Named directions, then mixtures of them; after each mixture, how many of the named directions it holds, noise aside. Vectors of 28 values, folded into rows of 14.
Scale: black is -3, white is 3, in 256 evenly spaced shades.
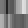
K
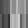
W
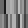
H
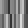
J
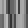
two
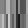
three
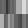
one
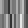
one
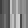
one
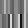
three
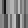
one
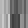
one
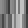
two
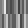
one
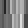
three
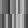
two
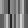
one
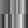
two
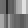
one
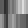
three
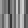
one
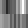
two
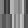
three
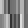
two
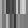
three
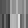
one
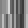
two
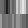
three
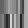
two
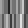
one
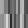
two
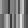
one
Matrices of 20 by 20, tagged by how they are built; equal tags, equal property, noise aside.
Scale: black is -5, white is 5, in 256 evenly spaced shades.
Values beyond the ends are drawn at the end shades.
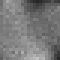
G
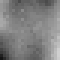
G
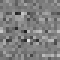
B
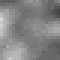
G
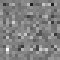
B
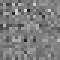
B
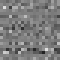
B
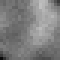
G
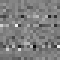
B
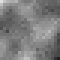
G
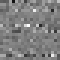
B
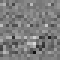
B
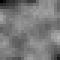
G
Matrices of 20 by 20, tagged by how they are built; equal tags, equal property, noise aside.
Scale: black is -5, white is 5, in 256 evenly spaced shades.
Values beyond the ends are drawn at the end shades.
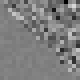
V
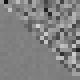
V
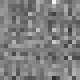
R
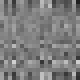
R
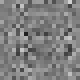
R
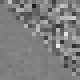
V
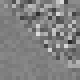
V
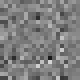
R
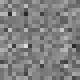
R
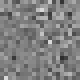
R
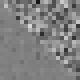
V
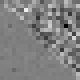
V
